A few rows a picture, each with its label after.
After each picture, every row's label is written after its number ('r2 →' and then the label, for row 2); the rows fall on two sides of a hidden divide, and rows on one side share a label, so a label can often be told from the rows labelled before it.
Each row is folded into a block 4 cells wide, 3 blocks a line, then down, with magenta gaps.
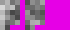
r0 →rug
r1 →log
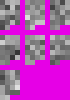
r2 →log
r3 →log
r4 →log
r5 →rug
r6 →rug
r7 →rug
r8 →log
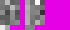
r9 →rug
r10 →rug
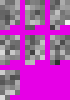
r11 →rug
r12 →rug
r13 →log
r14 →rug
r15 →log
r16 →rug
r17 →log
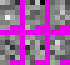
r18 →log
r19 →rug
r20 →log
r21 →rug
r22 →rug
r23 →rug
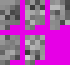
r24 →rug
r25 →log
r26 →rug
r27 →rug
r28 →rug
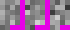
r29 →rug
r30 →log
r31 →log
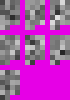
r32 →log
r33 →rug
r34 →rug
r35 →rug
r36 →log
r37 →log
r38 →rug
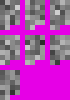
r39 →log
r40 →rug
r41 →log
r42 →log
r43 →log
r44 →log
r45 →log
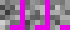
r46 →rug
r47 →log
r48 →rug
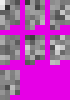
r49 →rug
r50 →log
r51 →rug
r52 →rug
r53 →log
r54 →log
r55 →rug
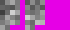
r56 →log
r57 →log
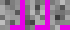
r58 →rug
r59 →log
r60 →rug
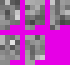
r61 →log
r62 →rug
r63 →rug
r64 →rug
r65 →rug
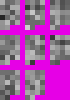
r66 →rug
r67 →log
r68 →log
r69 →log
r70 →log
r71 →log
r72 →log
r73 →rug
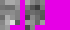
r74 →log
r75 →rug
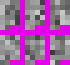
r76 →rug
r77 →log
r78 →log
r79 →rug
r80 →rug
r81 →rug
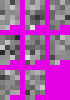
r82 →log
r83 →rug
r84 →rug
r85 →rug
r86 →rug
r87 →log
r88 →log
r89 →log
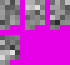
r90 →log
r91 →rug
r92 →log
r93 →rug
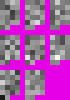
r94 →log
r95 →log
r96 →log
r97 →log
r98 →rug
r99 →rug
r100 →rug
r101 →rug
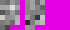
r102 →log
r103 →log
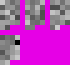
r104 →rug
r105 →rug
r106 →log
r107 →log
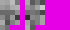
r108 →rug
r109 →rug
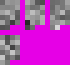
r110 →rug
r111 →log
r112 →log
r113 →rug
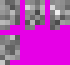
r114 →rug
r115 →rug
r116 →log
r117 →log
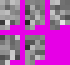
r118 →log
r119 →log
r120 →log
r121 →log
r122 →log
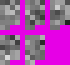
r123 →log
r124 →rug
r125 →rug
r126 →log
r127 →rug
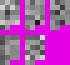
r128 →rug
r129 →rug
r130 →rug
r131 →log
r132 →rug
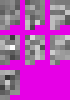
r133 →log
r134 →rug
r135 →rug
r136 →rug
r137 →log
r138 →log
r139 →log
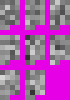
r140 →rug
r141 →rug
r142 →rug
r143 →log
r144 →log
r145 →log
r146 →rug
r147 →log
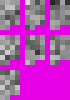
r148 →rug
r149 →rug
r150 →log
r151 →rug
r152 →log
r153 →rug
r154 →log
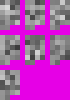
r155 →log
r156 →rug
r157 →rug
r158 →rug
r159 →rug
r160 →rug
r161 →rug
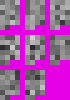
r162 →log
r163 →log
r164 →rug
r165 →rug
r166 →rug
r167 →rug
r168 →log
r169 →log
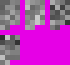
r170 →log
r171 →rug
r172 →rug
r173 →log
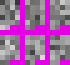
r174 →log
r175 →rug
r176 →rug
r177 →log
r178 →rug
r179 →rug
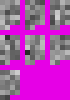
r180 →rug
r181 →log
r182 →log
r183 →rug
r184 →rug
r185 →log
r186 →rug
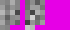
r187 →rug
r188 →log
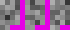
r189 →rug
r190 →rug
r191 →rug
